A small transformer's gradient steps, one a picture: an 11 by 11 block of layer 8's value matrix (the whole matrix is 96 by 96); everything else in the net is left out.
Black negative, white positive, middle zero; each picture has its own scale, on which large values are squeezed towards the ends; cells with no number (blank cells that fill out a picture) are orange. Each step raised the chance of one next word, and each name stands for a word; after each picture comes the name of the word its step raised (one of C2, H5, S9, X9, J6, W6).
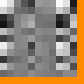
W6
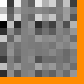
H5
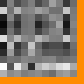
W6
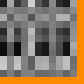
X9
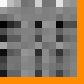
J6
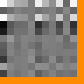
H5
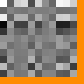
H5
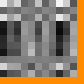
X9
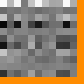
H5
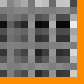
J6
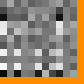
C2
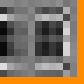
X9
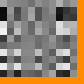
C2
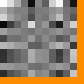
H5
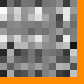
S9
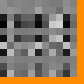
J6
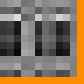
X9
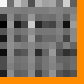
J6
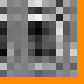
X9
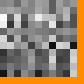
S9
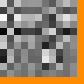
S9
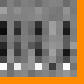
W6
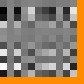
C2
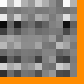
H5
